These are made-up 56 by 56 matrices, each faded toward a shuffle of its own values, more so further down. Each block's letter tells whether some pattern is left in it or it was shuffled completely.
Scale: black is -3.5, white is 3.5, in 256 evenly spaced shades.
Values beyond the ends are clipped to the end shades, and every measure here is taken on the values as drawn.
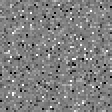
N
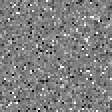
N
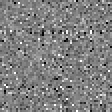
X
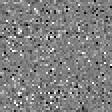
X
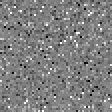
N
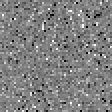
N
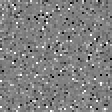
N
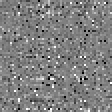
X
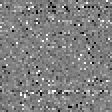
X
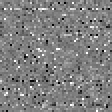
X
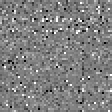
X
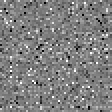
X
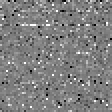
X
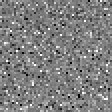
N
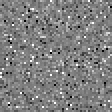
N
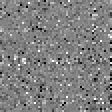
X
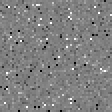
N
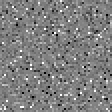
N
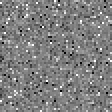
N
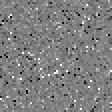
N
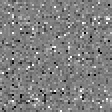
X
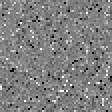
N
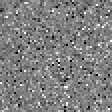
N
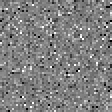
N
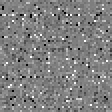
X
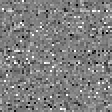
X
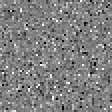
N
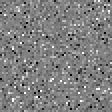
N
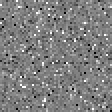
N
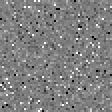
N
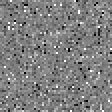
N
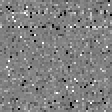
X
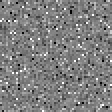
N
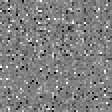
X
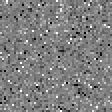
N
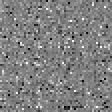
X
